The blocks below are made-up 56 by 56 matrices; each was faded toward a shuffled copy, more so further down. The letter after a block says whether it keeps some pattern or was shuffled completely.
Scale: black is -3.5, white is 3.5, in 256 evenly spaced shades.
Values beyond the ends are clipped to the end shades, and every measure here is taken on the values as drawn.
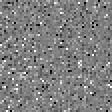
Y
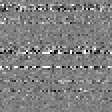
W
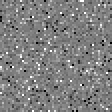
Y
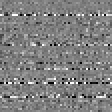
W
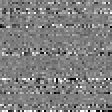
W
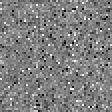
Y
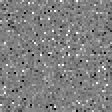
Y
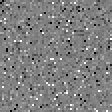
Y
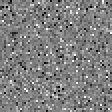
Y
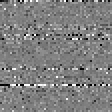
W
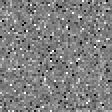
Y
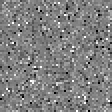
Y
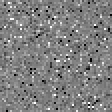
Y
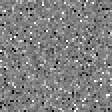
Y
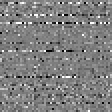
W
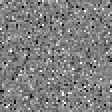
Y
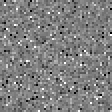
Y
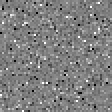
Y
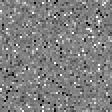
Y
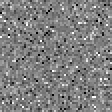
Y
